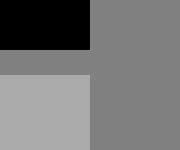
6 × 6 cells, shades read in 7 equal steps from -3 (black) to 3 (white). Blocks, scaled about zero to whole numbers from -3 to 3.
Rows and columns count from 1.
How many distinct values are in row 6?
2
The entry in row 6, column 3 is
1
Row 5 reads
1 1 1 0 0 0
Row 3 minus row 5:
-1 -1 -1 0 0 0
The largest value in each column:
1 1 1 0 0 0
